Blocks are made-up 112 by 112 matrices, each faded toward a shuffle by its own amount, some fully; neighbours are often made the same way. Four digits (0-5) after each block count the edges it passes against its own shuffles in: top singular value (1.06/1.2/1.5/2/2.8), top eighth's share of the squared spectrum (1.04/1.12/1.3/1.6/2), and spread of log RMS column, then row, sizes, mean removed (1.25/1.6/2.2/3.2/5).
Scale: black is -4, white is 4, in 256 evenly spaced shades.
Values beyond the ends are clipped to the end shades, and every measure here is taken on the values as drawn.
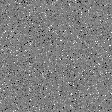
2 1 0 0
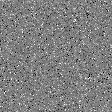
1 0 0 0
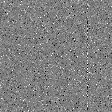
3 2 1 0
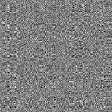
4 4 3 3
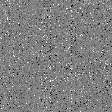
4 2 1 0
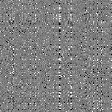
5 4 3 2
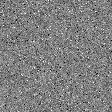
0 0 0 0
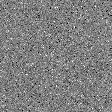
0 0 0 0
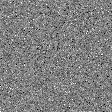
0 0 0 0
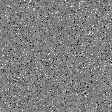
2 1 0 0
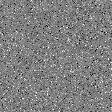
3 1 0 0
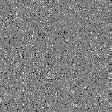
4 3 1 1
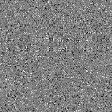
4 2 1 1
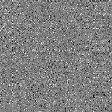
4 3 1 2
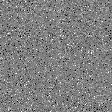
3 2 0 0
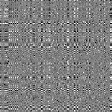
5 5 4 4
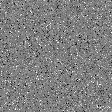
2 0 0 0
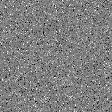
3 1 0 0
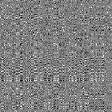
5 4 3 3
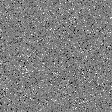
0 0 0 0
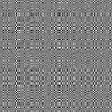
5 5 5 4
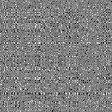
5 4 3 3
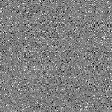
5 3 2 2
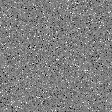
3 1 0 0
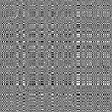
5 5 4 4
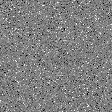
3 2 0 0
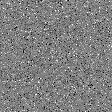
1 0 0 0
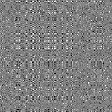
5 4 3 3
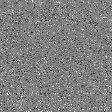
2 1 1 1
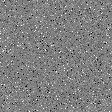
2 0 0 0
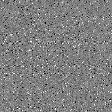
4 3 1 2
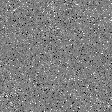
1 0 0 0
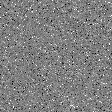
0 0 0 0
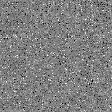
3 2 0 1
